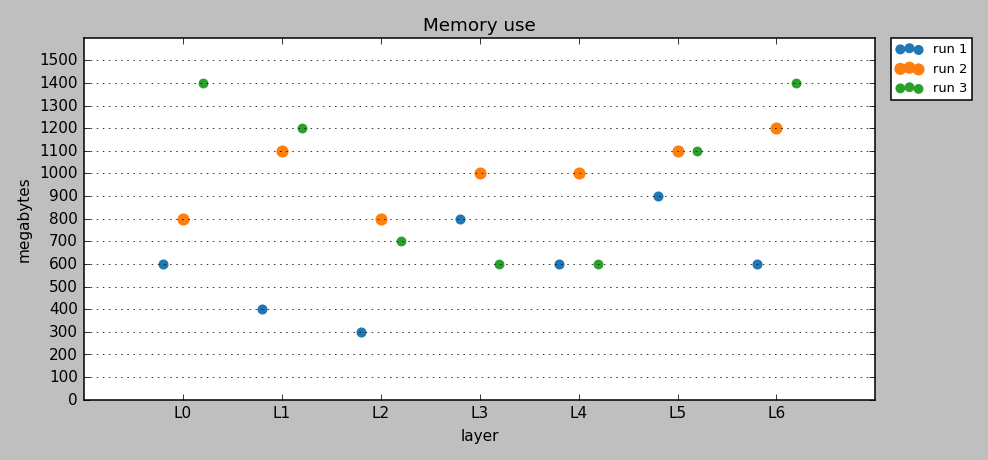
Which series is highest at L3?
run 2
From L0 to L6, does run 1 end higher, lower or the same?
the same
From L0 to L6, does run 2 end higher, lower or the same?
higher
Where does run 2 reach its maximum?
L6
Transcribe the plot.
Title: Memory use
x-axis: layer, ticks L0 L1 L2 L3 L4 L5 L6
y-axis: megabytes, ticks 0 100 200 300 400 500 600 700 800 900 1000 1100 1200 1300 1400 1500
Legend: run 1, run 2, run 3
Values:
run 1: 600 400 300 800 600 900 600
run 2: 800 1100 800 1000 1000 1100 1200
run 3: 1400 1200 700 600 600 1100 1400
